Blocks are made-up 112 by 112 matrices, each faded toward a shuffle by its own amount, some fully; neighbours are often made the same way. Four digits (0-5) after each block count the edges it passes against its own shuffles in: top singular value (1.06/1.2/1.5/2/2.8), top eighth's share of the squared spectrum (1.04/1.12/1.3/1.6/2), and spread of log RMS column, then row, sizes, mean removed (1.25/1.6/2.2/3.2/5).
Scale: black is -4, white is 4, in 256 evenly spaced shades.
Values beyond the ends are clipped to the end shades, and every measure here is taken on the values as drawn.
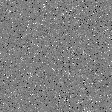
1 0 0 0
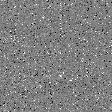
1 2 1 1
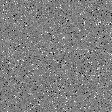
1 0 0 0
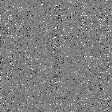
2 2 2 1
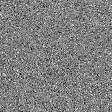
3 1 0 0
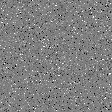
2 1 0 0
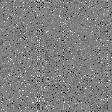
4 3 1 1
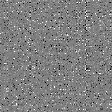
4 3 2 1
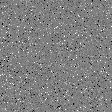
0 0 0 0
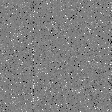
3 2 1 0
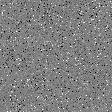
2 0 0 0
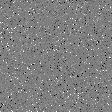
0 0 0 0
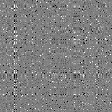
5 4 2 2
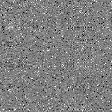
4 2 1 1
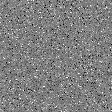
2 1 0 0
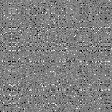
5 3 2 3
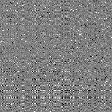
5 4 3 3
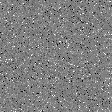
3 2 0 1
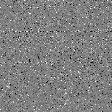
4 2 1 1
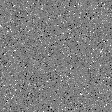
0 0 0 0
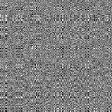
5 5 4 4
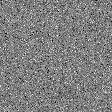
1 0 0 0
